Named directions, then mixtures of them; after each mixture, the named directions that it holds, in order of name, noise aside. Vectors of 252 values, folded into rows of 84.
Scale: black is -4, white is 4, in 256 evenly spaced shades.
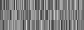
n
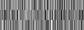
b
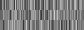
n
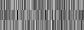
b, n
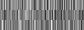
b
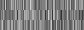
b, n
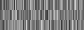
n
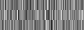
b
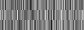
b, n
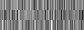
b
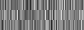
b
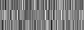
b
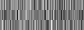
b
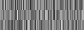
b, n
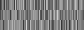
n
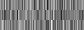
b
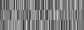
n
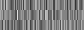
b, n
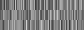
n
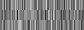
b, n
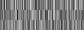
b, n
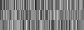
n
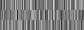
b, n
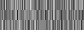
b, n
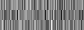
b
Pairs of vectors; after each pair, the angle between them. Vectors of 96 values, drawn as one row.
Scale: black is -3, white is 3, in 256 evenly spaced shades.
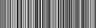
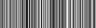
partly opposed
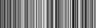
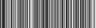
orthogonal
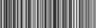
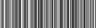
partly opposed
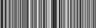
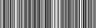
partly opposed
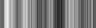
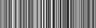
orthogonal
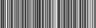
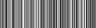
partly opposed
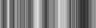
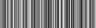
orthogonal
